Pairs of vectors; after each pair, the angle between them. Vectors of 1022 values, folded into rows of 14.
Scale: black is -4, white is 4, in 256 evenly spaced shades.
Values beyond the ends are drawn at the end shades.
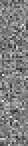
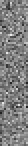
orthogonal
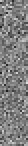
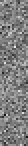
partly opposed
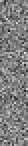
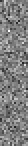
nearly opposite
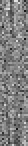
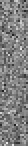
partly aligned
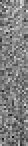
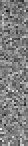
partly opposed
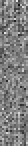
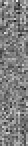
nearly parallel
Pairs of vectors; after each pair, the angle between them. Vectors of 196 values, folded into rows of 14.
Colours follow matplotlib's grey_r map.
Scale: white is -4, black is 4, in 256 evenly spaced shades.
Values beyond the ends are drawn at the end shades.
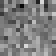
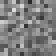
partly opposed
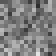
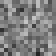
nearly opposite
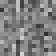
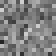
partly opposed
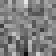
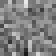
nearly parallel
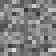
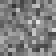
partly aligned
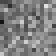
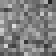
partly opposed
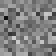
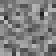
partly aligned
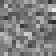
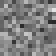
nearly parallel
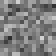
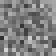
orthogonal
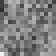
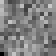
nearly opposite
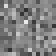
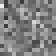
partly opposed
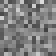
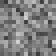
partly opposed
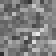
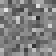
orthogonal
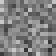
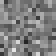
partly aligned
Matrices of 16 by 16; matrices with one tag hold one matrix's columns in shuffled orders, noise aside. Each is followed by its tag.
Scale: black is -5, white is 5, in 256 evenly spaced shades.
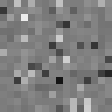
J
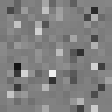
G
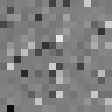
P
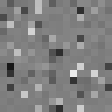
G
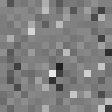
G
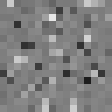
J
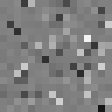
P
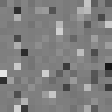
G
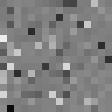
P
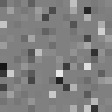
G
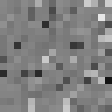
J
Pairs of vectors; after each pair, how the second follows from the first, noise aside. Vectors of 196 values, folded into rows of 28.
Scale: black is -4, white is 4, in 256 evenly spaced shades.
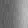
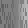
partly zeroed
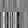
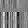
copied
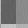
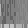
partly zeroed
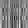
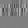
partly zeroed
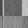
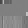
partly zeroed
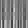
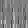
partly zeroed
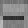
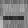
copied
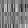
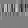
partly zeroed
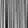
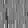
partly zeroed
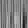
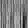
copied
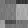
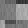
copied
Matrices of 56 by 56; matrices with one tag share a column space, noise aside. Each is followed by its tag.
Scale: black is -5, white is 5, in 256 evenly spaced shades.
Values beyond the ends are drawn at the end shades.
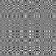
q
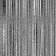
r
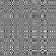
q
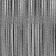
r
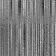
r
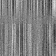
r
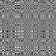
q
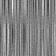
r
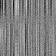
r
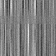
r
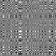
q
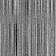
r
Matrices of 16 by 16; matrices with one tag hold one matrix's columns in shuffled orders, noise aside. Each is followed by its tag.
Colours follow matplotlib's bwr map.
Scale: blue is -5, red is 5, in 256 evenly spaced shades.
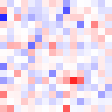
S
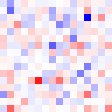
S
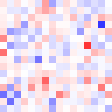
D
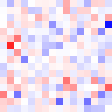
D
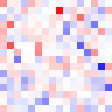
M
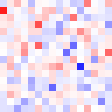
M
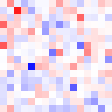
M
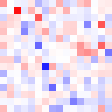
M
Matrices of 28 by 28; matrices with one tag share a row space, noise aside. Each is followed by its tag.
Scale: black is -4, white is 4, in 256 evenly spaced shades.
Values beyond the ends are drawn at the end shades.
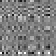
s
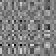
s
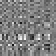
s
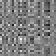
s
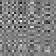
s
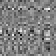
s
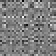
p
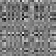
p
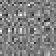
s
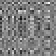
s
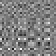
s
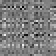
p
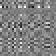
s
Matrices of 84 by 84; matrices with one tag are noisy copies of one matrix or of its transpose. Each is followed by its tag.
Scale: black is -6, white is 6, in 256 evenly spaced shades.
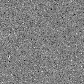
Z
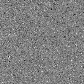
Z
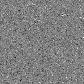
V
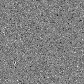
V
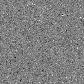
V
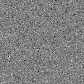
Z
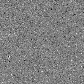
Z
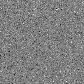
Z
